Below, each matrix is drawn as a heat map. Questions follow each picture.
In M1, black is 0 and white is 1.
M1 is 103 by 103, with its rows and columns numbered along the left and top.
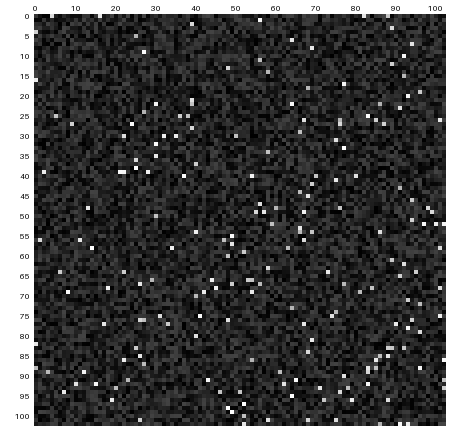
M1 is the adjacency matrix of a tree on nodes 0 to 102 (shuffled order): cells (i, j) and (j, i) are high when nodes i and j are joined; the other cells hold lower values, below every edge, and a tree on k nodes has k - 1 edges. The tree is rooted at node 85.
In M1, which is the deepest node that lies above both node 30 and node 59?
86
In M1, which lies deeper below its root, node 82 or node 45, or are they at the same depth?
node 45
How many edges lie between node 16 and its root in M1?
3
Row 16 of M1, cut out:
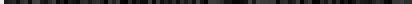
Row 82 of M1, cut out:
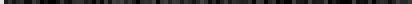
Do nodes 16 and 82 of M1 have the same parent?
yes
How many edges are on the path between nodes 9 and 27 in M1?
1
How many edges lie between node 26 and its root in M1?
1
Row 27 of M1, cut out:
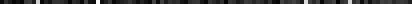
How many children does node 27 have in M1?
3
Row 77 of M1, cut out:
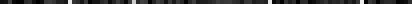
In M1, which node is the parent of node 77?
67
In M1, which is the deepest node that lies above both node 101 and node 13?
26
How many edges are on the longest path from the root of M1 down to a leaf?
4
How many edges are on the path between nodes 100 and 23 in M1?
4
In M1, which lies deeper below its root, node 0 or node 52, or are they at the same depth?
node 52
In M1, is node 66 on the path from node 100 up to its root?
no
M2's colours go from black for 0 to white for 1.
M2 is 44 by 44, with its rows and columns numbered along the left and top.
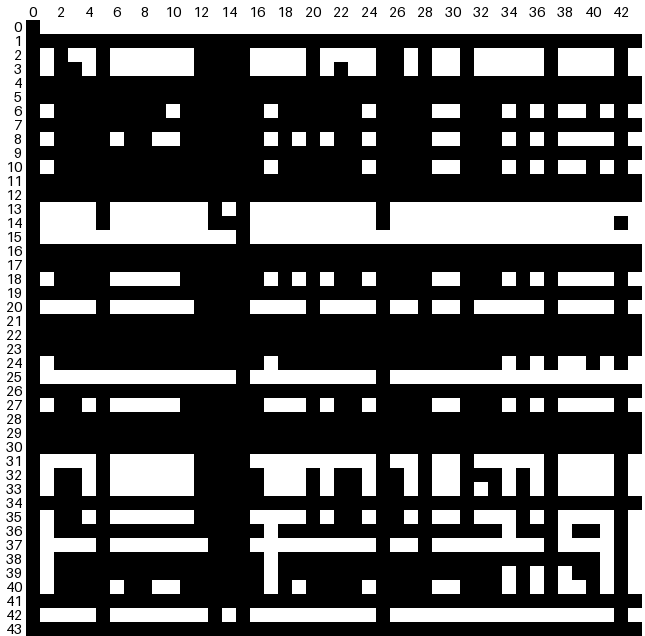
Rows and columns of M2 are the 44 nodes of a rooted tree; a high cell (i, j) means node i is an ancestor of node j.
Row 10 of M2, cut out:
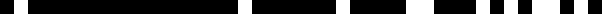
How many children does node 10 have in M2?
3
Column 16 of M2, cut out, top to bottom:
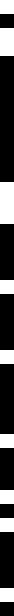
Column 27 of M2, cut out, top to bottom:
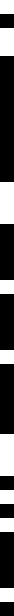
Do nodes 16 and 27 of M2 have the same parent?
no
